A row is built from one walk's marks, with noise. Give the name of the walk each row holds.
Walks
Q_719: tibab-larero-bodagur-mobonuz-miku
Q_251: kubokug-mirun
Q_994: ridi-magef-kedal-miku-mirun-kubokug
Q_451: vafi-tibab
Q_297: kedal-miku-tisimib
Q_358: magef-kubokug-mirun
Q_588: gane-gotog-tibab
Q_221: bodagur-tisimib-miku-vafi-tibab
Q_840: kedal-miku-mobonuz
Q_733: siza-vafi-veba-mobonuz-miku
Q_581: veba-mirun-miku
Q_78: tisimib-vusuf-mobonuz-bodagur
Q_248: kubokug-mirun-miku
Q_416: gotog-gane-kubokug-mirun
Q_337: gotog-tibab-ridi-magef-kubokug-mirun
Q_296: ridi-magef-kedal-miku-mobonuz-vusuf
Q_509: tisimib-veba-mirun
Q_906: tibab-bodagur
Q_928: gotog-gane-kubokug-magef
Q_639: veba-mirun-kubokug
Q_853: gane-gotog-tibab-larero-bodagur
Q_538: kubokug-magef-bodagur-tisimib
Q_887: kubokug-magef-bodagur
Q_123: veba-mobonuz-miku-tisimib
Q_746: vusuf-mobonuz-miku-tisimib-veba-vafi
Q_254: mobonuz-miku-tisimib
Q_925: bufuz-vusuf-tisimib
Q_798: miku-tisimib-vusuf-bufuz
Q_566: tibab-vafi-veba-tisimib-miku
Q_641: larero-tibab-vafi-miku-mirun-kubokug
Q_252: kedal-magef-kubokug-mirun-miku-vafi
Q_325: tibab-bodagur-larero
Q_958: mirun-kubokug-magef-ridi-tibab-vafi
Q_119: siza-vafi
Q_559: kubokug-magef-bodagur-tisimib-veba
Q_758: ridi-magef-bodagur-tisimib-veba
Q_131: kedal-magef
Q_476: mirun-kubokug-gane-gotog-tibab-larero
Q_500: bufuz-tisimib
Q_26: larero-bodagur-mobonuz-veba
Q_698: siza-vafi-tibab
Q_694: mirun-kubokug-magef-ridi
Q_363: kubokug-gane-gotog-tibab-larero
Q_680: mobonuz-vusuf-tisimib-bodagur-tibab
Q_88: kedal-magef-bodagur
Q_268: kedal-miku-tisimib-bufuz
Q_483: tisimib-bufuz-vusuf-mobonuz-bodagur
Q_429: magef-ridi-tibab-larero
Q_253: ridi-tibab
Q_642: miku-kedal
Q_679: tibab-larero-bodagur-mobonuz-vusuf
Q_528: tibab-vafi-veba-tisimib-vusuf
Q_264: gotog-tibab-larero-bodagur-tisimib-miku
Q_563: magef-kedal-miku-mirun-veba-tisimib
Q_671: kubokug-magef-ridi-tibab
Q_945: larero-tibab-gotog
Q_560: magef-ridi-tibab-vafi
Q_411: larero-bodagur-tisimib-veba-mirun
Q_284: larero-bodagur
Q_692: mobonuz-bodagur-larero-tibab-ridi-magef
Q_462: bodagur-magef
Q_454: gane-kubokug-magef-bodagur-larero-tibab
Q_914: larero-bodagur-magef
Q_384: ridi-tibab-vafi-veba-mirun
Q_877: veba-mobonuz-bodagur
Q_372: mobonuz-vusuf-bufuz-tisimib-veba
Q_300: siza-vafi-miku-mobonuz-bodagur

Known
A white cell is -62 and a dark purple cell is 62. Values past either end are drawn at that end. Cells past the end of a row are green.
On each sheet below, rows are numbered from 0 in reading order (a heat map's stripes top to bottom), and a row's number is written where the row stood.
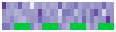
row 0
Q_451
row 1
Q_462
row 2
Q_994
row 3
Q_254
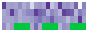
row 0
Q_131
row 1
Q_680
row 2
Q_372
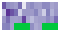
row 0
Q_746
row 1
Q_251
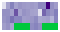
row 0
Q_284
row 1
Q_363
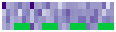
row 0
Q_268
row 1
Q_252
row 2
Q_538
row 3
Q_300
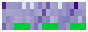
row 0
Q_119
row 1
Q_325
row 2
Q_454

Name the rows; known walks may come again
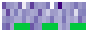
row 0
Q_528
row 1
Q_733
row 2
Q_268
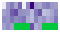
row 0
Q_26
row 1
Q_252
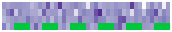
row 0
Q_358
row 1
Q_253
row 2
Q_297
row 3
Q_914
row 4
Q_221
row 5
Q_758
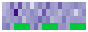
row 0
Q_429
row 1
Q_325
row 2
Q_642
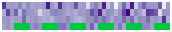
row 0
Q_925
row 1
Q_588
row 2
Q_451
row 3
Q_679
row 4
Q_692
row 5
Q_746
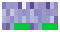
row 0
Q_384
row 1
Q_958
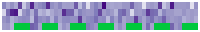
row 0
Q_296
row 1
Q_641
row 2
Q_483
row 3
Q_454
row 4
Q_254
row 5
Q_680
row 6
Q_119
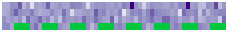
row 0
Q_671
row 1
Q_906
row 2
Q_248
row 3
Q_887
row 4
Q_476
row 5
Q_538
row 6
Q_363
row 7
Q_337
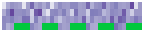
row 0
Q_559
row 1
Q_563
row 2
Q_251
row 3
Q_994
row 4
Q_300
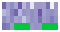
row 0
Q_560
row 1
Q_877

